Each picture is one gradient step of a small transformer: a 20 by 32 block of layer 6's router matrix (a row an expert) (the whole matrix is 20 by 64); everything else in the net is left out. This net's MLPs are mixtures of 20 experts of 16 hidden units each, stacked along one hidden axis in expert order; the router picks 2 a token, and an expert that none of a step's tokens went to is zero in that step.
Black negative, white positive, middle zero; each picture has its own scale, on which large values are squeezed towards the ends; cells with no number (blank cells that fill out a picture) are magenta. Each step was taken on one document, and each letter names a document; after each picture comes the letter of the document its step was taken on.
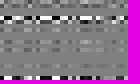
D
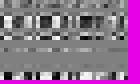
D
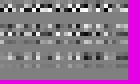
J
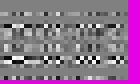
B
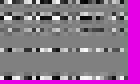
D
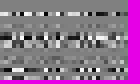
B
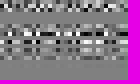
J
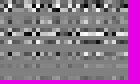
J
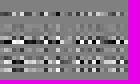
B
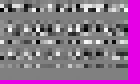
J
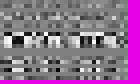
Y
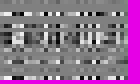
B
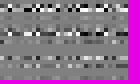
J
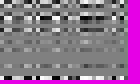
D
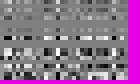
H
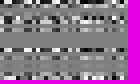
D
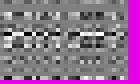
Y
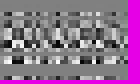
Y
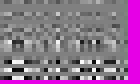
Y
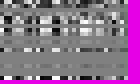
D
